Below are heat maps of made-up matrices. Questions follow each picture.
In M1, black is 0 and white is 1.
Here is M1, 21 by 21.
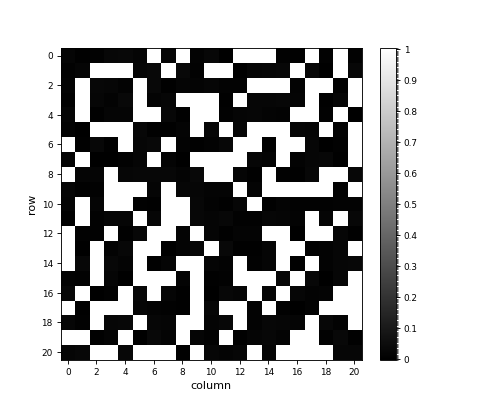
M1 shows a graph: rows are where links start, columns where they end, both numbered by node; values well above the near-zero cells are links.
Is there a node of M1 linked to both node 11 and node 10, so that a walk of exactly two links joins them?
yes
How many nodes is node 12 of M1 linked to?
9
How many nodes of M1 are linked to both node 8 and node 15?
1
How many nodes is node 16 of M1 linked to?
8
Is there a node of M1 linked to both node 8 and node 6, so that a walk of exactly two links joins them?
yes
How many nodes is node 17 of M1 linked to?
11
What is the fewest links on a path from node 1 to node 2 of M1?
1
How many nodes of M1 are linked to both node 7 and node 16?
5
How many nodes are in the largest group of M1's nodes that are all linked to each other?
5
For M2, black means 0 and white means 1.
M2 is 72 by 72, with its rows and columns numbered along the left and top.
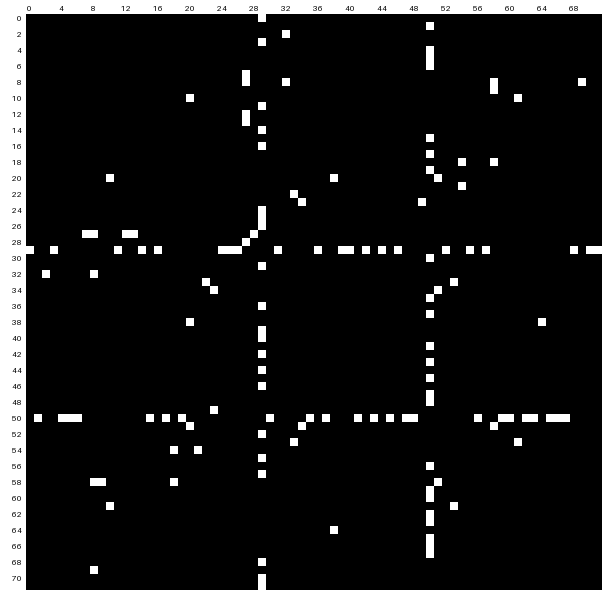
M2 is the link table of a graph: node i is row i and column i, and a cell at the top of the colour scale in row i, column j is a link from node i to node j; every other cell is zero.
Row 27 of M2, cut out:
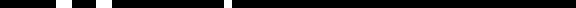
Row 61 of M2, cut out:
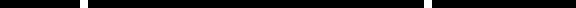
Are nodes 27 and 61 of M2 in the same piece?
yes
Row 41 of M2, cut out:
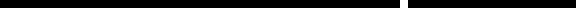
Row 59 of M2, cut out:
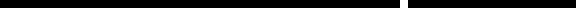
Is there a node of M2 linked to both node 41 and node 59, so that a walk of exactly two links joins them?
yes
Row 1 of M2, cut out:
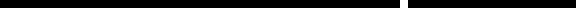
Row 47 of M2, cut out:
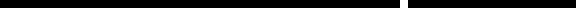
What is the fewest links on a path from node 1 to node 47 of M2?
2
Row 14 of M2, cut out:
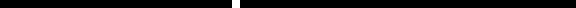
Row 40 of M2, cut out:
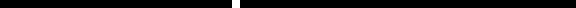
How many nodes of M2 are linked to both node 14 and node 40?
1
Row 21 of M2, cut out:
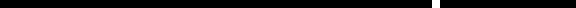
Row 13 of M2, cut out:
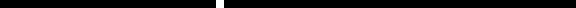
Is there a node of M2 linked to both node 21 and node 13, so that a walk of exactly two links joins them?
no
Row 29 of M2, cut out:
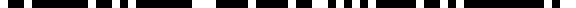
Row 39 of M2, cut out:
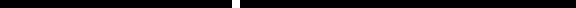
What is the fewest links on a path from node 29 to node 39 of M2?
1
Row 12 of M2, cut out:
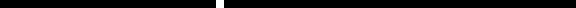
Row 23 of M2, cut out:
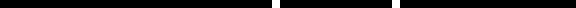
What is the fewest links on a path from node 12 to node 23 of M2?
6
